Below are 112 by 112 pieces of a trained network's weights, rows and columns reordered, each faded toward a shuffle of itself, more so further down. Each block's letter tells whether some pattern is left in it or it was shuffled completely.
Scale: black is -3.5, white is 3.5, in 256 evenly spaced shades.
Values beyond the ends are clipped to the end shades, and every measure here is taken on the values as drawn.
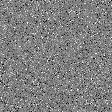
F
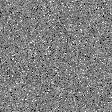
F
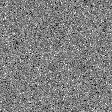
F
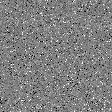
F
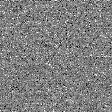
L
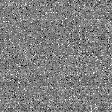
L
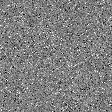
F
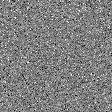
F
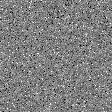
F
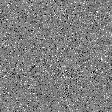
L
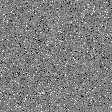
F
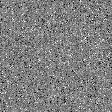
L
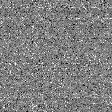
L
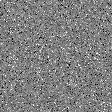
F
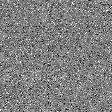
L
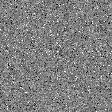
L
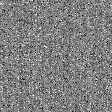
L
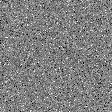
F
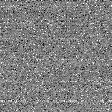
L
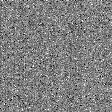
L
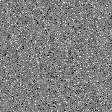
F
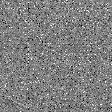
L
